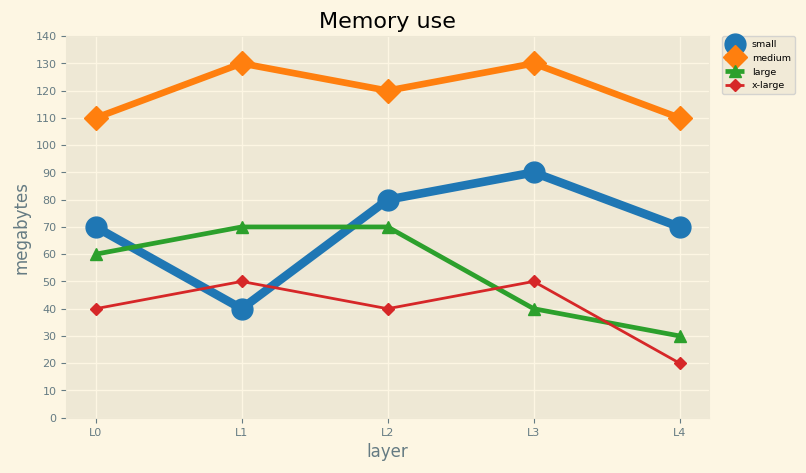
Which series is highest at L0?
medium
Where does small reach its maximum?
L3
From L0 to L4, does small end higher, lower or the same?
the same
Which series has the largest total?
medium
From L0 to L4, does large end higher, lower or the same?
lower
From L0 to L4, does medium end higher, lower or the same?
the same
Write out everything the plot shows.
Title: Memory use
x-axis: layer, ticks L0 L1 L2 L3 L4
y-axis: megabytes, ticks 0 10 20 30 40 50 60 70 80 90 100 110 120 130 140
Legend: small, medium, large, x-large
Values:
small: 70 40 80 90 70
medium: 110 130 120 130 110
large: 60 70 70 40 30
x-large: 40 50 40 50 20
